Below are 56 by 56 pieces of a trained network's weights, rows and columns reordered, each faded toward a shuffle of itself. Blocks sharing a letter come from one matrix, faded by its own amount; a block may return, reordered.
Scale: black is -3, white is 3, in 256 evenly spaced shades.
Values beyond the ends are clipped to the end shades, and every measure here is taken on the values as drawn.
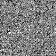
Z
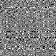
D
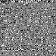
D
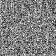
Z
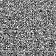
Z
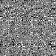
D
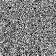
Z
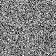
Z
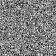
Z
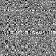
D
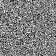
Z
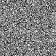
Z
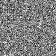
Z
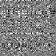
D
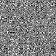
D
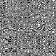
D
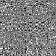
D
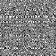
D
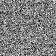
Z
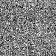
Z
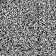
Z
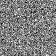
Z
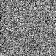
Z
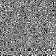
D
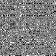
D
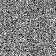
Z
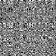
D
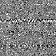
D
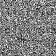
Z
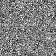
Z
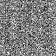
Z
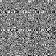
D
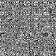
D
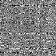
D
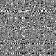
D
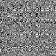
D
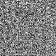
Z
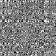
D
